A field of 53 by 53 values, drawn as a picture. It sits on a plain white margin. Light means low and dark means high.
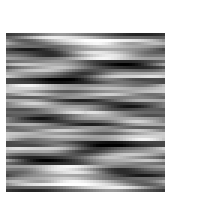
Symmetry: a half turn. Average level on the scale: 50%. Slope: none. Grain: streaks across.
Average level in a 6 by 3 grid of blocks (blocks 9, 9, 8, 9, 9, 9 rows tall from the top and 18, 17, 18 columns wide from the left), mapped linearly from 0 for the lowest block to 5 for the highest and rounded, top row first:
4 0 2 | 3 5 4 | 2 3 3 | 3 3 2 | 4 5 3 | 2 0 4
